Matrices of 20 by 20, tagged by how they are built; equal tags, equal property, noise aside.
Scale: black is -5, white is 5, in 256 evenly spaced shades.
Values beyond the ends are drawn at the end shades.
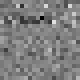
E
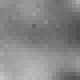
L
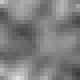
L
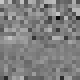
E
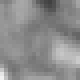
L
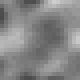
L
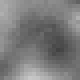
L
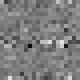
E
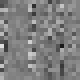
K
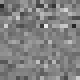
E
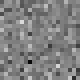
K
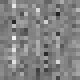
K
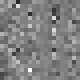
K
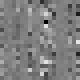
K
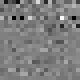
E
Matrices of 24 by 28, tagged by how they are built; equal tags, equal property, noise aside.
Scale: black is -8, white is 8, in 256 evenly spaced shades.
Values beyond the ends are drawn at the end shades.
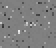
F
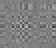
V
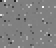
F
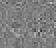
V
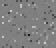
F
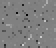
F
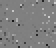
F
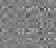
V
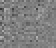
V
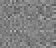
V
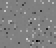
F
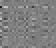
V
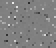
F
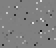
F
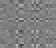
V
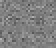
V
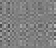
V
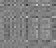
V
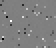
F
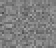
V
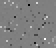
F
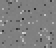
F
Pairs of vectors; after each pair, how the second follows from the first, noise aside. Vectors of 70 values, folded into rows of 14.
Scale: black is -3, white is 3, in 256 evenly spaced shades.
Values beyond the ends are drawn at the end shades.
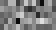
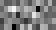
reversed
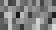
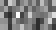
negated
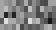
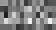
sign-scrambled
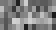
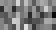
sign-scrambled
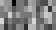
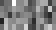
negated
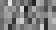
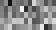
sign-scrambled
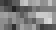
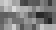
negated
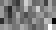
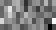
negated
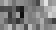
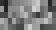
wrapped around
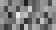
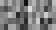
sign-scrambled
